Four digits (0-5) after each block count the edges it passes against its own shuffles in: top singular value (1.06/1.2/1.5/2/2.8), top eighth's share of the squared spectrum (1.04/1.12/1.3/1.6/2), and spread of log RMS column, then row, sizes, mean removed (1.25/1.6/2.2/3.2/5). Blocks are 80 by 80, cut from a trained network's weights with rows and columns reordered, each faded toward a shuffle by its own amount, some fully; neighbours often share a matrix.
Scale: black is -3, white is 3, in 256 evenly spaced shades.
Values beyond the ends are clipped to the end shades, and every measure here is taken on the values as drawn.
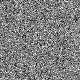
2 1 0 0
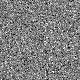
0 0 0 0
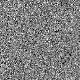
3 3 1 1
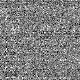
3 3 2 0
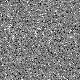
0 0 0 0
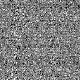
2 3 2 1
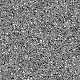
0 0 0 0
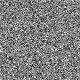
1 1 0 0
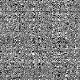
3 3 3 1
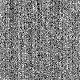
3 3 1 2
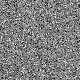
0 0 0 0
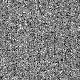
1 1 0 0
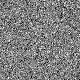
0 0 0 0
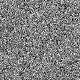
2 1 0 0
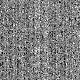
3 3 0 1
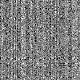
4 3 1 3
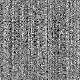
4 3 1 3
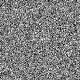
3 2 0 0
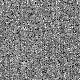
1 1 0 0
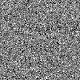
2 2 1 1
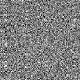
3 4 2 2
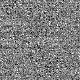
2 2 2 0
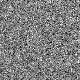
2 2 1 0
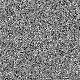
1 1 0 0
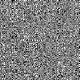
3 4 3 2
